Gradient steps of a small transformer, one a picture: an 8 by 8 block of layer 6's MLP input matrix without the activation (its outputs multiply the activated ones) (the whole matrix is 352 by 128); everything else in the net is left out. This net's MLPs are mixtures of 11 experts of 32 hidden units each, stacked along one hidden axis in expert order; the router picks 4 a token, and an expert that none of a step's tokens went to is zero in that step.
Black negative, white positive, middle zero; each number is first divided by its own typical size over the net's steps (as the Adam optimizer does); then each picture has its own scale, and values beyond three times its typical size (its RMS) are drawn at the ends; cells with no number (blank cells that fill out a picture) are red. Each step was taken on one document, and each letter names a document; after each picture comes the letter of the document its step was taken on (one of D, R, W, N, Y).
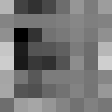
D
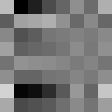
D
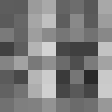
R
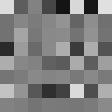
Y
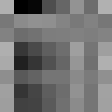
D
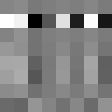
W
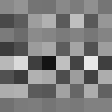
R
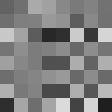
Y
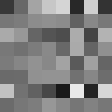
Y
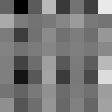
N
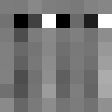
N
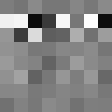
W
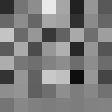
W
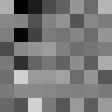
D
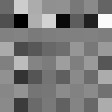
D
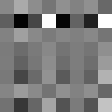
N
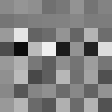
R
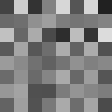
Y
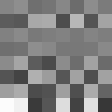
R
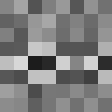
R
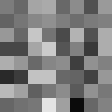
R
